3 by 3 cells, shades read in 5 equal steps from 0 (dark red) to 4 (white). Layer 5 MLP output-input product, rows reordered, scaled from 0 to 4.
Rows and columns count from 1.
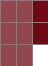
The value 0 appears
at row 1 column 3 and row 2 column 3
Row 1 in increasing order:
0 1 1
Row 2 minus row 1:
0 0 0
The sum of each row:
2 2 6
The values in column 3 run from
0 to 4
